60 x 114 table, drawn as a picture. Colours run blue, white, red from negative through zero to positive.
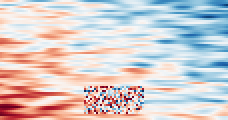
Neither half mirrors the other. Values change most from cell to cell in the bottom middle. In the bottom middle lies a patch that is rougher than the rest. Values rise toward the bottom left. Overall the values sit about 50% of the way up the scale. The ninth with the highest average is the bottom left. Streaks run across, left to right. The top right is the ninth with the lowest average.
